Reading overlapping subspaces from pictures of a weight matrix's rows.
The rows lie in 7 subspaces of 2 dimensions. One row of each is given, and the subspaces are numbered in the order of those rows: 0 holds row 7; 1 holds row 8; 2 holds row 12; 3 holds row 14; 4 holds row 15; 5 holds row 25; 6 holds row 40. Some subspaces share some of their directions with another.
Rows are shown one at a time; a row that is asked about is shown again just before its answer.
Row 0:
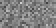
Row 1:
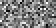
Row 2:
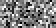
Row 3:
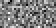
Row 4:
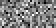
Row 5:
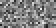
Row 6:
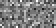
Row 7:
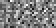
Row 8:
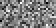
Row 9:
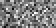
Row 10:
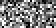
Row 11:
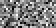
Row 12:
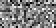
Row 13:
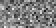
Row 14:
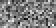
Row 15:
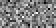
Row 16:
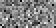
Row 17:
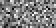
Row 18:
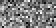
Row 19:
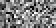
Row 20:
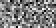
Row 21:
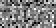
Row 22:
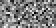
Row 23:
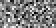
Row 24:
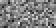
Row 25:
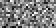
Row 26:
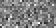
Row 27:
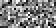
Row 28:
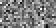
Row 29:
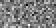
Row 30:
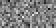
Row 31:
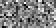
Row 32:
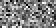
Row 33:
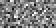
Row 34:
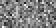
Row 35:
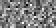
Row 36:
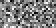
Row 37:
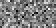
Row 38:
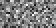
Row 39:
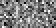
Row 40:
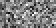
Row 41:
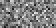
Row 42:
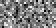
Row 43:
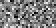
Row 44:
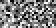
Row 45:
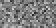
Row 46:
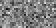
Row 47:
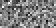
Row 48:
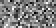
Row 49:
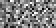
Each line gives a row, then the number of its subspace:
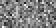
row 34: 5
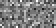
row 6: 2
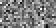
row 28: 1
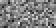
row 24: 3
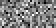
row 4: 4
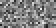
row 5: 1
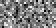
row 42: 5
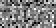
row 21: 2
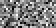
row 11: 6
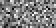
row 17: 0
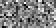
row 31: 5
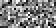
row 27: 3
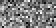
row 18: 4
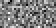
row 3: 3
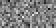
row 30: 4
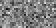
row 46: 0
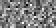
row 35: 0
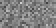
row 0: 1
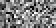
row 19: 6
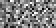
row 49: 0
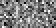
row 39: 5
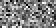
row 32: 5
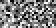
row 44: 3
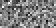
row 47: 3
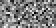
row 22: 3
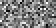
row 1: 1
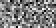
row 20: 2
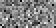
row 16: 2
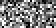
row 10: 4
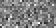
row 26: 2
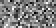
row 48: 6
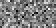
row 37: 4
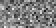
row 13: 4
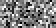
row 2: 6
